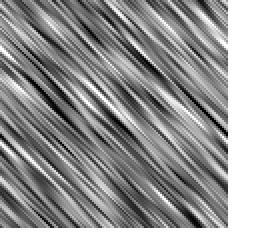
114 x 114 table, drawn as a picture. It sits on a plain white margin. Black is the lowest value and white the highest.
No row or column stands out. No overall slope runs across the table. The values follow a bell shape. The grain runs diagonally down to the right. On average the colour sits 50% of the way up the scale. Neither half mirrors the other.
